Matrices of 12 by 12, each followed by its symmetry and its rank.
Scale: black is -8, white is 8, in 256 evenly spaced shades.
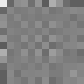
symmetric, rank two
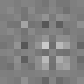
symmetric, rank two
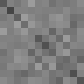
symmetric, full rank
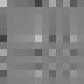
symmetric, rank one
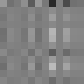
neither, rank one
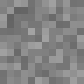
symmetric, full rank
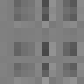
neither, rank one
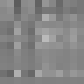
neither, rank two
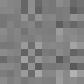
neither, rank two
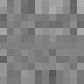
neither, rank two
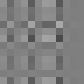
neither, rank one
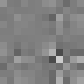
symmetric, rank two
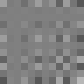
symmetric, rank one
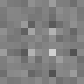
symmetric, rank two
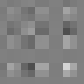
symmetric, rank one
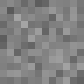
symmetric, full rank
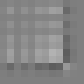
symmetric, rank one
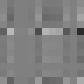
neither, rank one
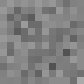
symmetric, full rank
